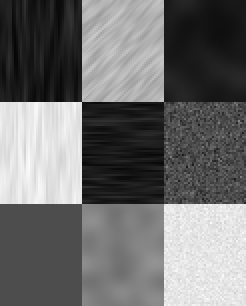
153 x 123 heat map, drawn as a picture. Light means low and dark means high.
The table splits into 3 rows of 3 panels. Panel 1,1: very high, streaked downward, faint in contrast. Panel 1,2: low, slanting up to the right, faint in contrast. Panel 1,3: very high, smooth, faint in contrast. Panel 2,1: very low, streaked downward, faint in contrast. Panel 2,2: very high, streaked across, faint in contrast. Panel 2,3: high, fine-grained. Panel 3,1: high, flat. Panel 3,2: middling, smooth, faint in contrast. Panel 3,3: very low, fine-grained, faint in contrast.
